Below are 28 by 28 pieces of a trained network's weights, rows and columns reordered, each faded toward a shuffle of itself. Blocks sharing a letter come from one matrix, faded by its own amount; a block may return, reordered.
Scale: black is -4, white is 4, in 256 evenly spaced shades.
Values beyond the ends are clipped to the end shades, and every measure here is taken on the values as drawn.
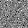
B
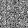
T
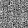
T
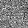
B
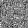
B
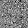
B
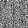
T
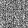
T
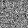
B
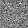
B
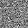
B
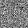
B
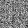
T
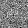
B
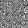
B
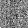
T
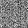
T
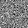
B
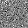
B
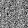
T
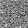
B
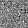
B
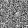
T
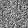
T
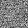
B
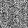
T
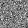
B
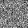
B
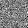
B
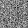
T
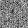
T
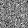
T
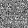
B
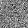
B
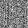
T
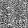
T
